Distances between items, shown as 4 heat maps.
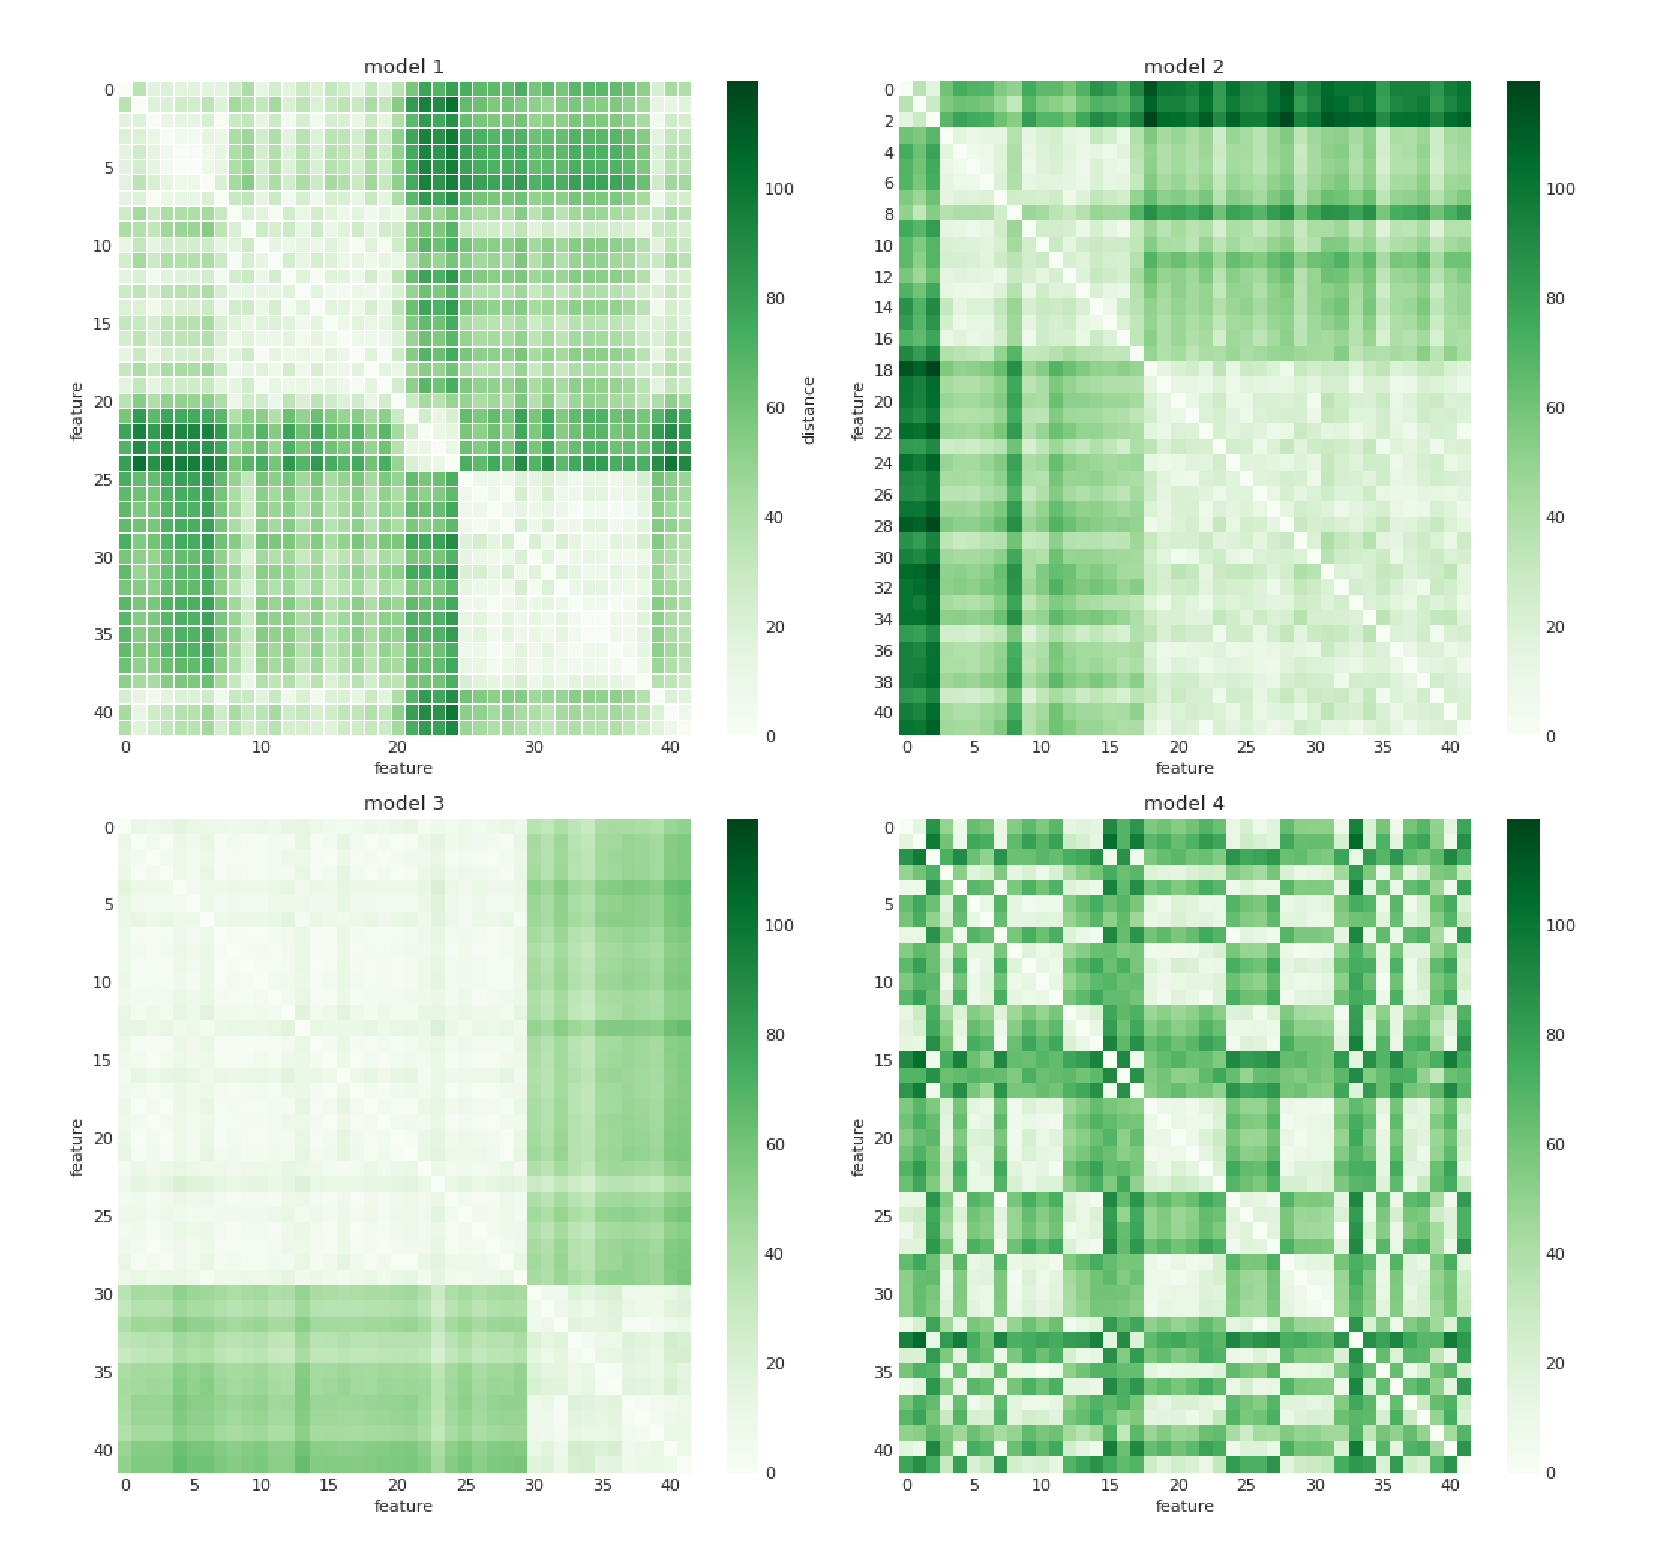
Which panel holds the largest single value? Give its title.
model 2
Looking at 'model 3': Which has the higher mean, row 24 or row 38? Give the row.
38
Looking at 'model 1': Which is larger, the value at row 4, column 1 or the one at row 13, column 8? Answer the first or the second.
the first
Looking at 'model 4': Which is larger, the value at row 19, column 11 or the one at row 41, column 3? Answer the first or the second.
the second
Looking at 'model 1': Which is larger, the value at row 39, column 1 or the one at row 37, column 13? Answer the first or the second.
the second
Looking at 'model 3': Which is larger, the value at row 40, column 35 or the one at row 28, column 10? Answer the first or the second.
the first
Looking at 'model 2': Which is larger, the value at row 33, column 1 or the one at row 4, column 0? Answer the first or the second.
the first
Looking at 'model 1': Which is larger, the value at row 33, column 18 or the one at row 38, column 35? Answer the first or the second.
the first
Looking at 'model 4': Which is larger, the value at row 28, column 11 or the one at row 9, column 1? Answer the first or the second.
the second
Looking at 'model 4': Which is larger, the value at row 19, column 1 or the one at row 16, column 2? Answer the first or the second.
the second
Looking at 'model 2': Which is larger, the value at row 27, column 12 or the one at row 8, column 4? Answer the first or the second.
the first
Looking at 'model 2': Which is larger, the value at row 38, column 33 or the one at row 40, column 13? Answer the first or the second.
the second
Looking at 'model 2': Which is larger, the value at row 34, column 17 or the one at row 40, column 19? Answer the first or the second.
the first
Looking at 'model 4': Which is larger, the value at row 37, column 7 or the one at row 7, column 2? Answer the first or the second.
the second
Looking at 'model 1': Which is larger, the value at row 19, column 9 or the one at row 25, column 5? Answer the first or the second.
the second
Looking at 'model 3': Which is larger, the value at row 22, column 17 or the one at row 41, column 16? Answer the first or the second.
the second
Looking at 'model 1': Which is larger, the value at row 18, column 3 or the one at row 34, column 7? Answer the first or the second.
the second
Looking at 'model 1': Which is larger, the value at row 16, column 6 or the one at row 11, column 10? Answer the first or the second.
the first
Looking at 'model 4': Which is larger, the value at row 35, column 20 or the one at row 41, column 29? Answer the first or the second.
the second
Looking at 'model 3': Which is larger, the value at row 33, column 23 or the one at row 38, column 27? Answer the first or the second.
the second
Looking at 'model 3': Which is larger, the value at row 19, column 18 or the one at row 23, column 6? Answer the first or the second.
the second
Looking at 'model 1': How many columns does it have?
42
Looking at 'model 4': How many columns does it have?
42
